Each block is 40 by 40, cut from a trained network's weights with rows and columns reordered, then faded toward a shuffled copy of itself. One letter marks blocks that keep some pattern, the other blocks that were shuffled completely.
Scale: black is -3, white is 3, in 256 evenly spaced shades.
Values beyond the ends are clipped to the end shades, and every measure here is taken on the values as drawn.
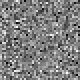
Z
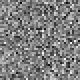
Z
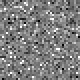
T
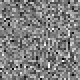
Z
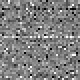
Z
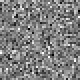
T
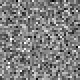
T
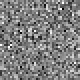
Z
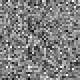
Z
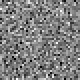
T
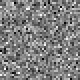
Z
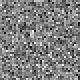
T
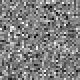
Z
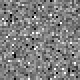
T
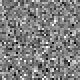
Z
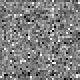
Z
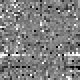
Z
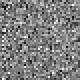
Z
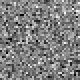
T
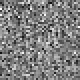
Z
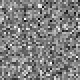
Z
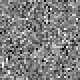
T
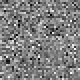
Z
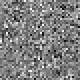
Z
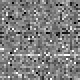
Z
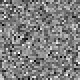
T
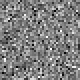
Z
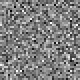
Z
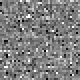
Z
